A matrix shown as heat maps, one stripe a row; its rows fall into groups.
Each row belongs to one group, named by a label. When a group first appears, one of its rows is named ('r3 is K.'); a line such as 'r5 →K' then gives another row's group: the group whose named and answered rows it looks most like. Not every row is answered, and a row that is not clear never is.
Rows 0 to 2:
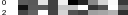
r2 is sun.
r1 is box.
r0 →sun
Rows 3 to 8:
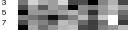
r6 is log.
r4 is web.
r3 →sun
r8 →box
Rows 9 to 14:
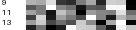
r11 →web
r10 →sun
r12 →web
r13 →log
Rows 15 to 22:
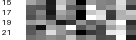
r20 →sun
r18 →web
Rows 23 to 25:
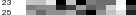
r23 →sun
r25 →sun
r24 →log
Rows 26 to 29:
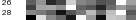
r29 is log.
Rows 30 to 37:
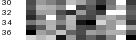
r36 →web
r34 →sun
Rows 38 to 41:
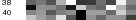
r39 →log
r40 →web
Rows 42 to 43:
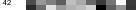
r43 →box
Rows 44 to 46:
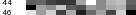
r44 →log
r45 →web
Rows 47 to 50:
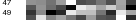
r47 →sun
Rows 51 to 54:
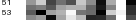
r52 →box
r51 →log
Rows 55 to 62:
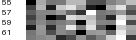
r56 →box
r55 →box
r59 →web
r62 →log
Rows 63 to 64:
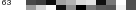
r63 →box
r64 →sun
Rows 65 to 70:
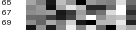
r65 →web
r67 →log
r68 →log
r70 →box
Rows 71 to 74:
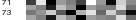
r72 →web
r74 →web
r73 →log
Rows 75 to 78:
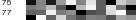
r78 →web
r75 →box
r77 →sun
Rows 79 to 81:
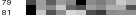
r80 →web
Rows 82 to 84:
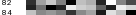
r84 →log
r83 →box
